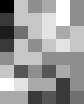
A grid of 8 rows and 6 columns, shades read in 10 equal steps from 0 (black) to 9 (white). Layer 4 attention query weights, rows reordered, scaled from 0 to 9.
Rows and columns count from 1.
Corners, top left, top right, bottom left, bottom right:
0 5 6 4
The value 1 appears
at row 3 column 1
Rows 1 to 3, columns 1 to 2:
0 7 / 2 7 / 1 4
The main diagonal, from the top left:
0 7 7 7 5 5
